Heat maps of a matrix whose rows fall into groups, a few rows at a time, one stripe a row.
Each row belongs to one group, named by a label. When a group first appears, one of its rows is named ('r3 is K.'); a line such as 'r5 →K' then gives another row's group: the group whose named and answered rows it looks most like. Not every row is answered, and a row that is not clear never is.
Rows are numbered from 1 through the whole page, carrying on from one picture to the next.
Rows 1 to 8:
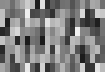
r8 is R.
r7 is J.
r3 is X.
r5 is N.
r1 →R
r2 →R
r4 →X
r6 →J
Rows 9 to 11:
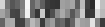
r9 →R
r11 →N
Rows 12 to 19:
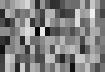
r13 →N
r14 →X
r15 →R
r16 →X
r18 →N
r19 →N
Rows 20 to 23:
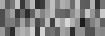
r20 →X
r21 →N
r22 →J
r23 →R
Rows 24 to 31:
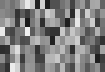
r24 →R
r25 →N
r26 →N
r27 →R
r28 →J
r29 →X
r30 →X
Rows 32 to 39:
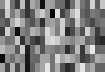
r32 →N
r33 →J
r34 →X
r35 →N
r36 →X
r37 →N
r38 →J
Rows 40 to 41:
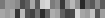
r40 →J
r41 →N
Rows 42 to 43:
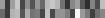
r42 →X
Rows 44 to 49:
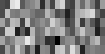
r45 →N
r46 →X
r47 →N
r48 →R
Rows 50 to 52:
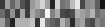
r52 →R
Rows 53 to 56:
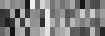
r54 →N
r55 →X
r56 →J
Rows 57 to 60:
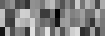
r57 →N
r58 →R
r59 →R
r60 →J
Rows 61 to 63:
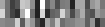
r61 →R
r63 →X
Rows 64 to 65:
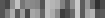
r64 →X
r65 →N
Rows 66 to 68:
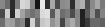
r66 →R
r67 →J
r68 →J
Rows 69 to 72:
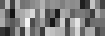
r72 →X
